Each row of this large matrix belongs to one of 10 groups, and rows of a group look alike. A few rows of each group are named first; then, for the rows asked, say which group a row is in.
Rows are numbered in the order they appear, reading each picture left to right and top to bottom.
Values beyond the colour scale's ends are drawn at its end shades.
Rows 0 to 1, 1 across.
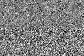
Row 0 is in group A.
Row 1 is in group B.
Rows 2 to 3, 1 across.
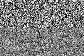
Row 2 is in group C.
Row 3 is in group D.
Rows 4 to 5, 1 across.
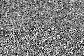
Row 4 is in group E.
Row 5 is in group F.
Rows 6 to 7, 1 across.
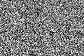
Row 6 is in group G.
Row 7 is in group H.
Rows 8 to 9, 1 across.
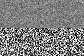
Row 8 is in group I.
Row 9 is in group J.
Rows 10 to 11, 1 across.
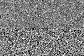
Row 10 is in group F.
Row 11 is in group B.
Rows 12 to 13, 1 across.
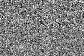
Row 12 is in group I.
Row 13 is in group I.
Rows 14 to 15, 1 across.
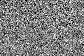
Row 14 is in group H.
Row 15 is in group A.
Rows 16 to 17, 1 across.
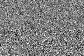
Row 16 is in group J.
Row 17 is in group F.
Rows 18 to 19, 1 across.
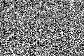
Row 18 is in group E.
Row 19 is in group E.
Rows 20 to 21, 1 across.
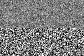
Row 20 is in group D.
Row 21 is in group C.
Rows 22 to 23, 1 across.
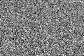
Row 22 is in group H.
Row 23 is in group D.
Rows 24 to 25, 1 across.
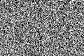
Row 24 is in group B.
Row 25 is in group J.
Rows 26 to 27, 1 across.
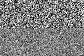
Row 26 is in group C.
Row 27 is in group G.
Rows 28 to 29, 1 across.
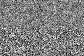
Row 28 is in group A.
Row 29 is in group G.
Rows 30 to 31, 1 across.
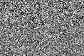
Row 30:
D
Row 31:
G
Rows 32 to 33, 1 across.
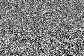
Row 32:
F
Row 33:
I
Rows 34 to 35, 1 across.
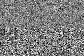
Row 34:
A
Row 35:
E
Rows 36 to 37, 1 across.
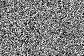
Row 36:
E
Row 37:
G
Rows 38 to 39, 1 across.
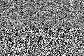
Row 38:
E
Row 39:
B
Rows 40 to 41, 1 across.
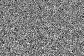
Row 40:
A
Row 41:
A
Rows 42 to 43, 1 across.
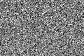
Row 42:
F
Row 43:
E
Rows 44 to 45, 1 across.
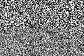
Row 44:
J
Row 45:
J
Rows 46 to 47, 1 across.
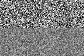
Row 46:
G
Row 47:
G
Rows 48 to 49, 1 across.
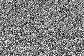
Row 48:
C
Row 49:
I
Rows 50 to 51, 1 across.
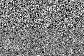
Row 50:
C
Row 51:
D
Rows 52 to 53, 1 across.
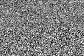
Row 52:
H
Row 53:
C
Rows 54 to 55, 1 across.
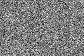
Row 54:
D
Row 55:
E
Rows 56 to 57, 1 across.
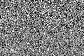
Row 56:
F
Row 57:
J
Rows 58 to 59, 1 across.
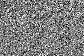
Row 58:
E
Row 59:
C
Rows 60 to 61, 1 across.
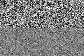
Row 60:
E
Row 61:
H
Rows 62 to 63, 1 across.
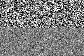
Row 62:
E
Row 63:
C
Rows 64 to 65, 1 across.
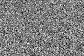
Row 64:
H
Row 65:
J
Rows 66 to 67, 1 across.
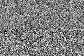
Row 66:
J
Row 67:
H
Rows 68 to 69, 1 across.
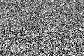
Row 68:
F
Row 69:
I
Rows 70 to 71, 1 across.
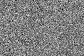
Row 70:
A
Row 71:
G
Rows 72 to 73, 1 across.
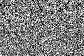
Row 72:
A
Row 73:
F
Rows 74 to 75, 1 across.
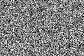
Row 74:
A
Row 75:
J
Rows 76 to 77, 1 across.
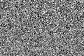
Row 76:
F
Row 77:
H
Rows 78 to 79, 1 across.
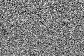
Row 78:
I
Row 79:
E
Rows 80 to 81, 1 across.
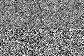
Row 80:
A
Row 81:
H
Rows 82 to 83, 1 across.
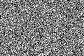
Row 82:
F
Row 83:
C
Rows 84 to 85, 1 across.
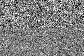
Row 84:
A
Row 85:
I
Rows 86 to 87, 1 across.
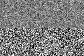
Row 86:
E
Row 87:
C
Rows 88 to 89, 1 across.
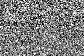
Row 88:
D
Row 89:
G
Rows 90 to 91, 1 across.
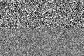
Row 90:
F
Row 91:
G
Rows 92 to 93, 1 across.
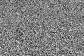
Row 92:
H
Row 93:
H
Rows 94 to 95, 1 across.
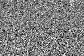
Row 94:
E
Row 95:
B
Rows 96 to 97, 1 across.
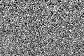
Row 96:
A
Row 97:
D
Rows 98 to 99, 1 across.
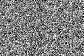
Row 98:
A
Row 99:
A
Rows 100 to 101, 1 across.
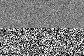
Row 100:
B
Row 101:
F
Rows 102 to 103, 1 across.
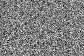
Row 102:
E
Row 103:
E
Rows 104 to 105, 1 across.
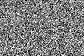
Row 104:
H
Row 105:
B
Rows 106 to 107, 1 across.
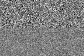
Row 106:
G
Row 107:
I
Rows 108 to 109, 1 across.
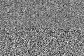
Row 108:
E
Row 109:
B
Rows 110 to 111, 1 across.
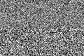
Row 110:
B
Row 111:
H
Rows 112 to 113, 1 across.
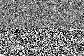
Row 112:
A
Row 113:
H
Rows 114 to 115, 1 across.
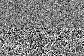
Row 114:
C
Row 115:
A
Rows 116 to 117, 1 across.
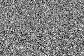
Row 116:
J
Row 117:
I
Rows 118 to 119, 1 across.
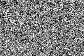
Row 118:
E
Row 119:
I
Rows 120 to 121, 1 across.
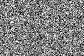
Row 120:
J
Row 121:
A
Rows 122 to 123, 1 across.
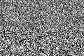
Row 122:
D
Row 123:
I
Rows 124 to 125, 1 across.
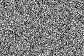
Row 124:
J
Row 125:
C
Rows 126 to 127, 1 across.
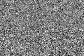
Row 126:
A
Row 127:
I
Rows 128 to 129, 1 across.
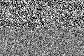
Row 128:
D
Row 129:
B
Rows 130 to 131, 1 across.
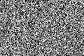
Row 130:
B
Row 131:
F
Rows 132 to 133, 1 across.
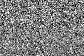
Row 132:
I
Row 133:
D
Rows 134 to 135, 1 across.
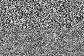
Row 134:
G
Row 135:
A
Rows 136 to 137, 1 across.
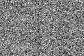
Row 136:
I
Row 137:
I
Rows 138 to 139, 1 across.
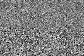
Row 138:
F
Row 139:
G
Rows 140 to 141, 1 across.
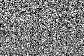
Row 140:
I
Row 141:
F
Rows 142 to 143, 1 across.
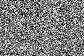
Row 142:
G
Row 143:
I
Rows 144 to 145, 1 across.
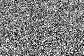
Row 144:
A
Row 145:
F
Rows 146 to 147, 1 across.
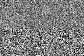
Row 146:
J
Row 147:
D
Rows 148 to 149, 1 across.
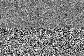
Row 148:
F
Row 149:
E
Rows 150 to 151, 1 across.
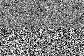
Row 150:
A
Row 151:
E
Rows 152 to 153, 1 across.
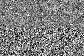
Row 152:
A
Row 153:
C
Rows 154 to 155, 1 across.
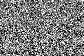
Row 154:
F
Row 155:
D
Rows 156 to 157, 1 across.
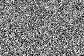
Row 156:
A
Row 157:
G
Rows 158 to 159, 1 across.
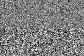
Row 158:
C
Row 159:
E
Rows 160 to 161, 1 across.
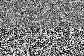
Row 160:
H
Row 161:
E
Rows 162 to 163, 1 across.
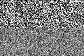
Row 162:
H
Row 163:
B
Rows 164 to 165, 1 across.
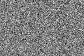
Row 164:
B
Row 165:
I
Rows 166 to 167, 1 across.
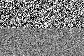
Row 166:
C
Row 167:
E
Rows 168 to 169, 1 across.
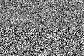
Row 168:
I
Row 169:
C
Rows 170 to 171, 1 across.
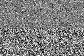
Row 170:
H
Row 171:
D
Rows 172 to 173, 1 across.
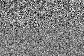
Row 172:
E
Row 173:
J
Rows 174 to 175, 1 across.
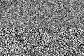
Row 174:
E
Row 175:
J
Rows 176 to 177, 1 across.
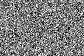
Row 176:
F
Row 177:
C
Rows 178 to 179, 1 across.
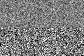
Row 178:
B
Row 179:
F
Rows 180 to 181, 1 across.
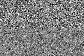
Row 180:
H
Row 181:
A
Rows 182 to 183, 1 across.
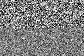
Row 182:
A
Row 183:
B
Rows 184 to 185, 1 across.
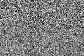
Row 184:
F
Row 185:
J
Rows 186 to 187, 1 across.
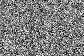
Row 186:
A
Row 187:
D
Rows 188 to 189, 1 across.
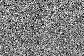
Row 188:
A
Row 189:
G
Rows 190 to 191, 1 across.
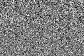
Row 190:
J
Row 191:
C
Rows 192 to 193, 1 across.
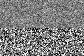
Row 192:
I
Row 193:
B
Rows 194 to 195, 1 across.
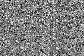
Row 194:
I
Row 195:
I
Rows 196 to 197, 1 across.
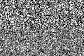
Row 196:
J
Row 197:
I
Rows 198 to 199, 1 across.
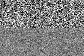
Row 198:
E
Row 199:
I
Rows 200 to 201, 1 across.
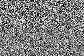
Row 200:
G
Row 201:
J
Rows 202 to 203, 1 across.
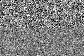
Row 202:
A
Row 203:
D
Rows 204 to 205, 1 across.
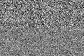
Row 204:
D
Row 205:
H
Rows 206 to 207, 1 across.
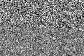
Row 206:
I
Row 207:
I
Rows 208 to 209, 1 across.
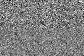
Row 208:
I
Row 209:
F
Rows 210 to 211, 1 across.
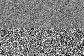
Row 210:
C
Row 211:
F
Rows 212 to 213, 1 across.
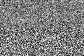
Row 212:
I
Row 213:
F
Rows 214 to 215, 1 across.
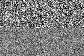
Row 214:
D
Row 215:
D
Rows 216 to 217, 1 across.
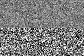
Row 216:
H
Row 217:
F
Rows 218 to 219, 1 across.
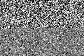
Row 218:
B
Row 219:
G
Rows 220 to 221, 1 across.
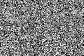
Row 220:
D
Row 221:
F
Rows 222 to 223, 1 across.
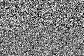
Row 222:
F
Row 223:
C
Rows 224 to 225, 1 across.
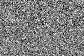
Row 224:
D
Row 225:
H
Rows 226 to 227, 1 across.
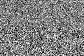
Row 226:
H
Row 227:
A
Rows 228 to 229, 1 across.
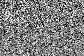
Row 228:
D
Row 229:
E
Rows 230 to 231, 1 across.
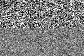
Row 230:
E
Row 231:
I
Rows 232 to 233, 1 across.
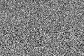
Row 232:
B
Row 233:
J
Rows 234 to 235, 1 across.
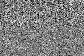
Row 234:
E
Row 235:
I
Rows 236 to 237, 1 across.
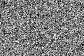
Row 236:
E
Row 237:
A
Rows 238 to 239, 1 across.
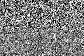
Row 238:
B
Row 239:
A
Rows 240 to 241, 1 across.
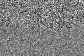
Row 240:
I
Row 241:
E
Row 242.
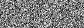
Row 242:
C
